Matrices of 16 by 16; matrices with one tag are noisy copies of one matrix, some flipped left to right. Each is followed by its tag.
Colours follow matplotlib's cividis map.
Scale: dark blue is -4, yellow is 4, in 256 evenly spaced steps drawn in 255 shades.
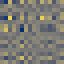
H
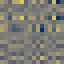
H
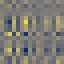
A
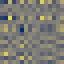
H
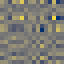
H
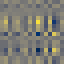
A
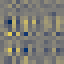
A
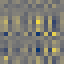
A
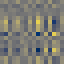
A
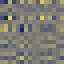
H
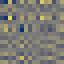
H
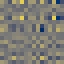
H
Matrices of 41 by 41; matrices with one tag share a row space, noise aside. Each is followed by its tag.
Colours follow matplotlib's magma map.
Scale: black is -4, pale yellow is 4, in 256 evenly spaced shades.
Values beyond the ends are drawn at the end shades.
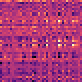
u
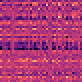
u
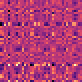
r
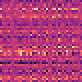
u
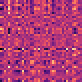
r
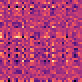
r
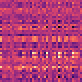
u
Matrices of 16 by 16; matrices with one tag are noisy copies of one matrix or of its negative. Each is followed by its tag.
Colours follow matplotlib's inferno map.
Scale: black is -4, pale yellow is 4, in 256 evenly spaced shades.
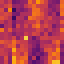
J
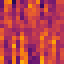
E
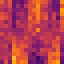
J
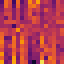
E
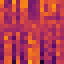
E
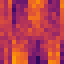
J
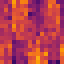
J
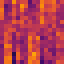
E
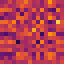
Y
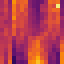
J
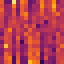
E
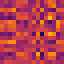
Y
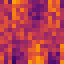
J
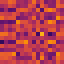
Y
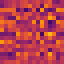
Y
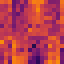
J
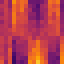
J
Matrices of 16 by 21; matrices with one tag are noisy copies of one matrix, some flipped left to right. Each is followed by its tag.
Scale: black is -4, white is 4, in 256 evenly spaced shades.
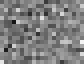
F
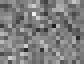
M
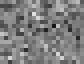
M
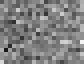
F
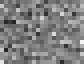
F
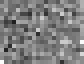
F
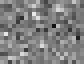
M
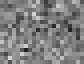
M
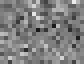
M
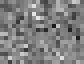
M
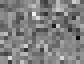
M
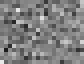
F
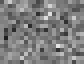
M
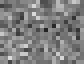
M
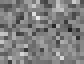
M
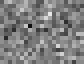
M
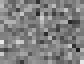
F
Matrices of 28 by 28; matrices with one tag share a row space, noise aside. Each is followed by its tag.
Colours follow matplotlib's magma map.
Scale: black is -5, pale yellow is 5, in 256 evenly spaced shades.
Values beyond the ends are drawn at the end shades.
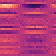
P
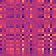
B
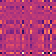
B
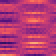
P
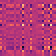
B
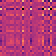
B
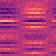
P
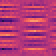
P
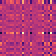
B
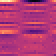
P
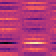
P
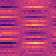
P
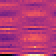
P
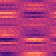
P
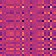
B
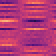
P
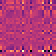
B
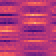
P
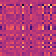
B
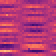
P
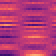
P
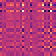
B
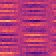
P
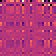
B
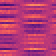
P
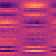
P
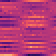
P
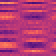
P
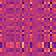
B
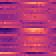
P
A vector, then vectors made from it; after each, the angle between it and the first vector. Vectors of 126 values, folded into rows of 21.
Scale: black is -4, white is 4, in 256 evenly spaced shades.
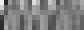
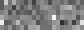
partly opposed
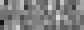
partly aligned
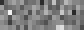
orthogonal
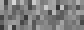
partly aligned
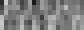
nearly opposite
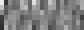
nearly parallel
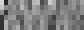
nearly parallel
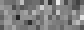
orthogonal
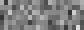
partly aligned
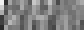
nearly parallel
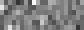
partly aligned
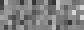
partly opposed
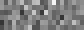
partly aligned
